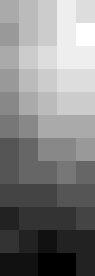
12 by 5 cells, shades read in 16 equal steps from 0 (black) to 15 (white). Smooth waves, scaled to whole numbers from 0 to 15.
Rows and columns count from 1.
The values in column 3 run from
0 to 13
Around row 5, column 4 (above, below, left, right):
13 10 11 12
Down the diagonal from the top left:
10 11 13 13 12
